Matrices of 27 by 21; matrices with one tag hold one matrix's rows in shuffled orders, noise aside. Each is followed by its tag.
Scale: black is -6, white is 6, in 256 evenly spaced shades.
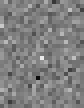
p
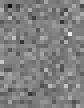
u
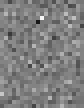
p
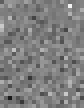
u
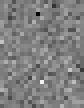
p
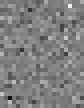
u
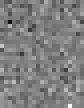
u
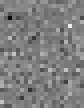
u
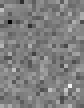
u
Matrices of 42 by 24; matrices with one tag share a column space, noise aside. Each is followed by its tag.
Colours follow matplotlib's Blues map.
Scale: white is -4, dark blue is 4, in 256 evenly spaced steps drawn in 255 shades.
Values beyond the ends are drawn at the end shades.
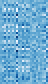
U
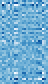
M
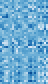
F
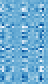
U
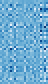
U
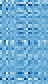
M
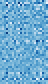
M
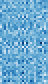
F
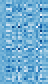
U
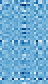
M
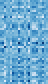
F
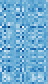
U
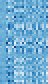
F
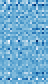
M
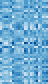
F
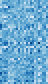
F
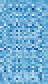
U
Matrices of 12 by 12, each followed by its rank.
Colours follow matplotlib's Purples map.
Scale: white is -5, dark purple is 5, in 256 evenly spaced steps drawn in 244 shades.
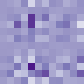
two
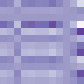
one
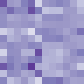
two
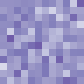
full rank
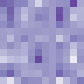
two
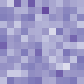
full rank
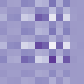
one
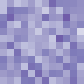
full rank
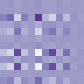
one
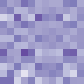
two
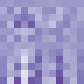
two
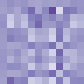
two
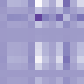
one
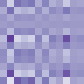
one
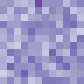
full rank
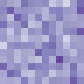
full rank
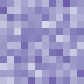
full rank
